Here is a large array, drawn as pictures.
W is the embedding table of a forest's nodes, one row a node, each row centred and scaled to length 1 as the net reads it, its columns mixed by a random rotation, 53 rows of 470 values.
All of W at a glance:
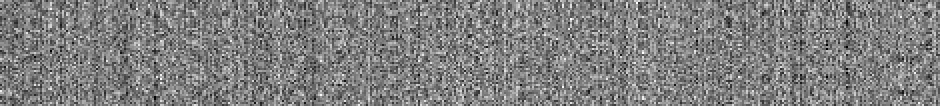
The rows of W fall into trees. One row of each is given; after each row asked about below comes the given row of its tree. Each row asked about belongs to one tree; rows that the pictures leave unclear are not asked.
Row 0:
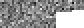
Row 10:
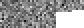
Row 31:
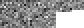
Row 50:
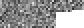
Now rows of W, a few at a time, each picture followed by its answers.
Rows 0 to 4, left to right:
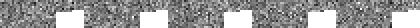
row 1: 10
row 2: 10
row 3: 10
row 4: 10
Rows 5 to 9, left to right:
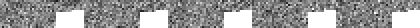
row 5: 50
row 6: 50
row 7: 50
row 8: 31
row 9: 10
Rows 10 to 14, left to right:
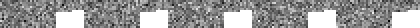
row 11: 10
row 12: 10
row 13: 10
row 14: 50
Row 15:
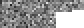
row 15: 31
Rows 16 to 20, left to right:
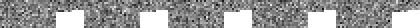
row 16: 50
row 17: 10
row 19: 31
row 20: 50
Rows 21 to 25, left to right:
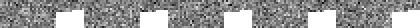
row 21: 50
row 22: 50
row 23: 10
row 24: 50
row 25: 31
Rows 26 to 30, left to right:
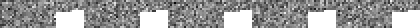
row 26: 31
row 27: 10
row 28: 0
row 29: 0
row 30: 0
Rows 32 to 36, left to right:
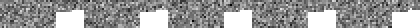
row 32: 50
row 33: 31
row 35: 31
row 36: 10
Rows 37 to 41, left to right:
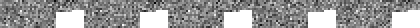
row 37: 50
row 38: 50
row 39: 50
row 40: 10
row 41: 50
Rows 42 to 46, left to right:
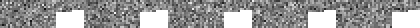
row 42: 31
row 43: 10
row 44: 10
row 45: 0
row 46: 0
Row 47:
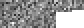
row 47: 0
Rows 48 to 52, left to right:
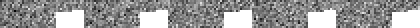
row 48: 31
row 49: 31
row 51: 10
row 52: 50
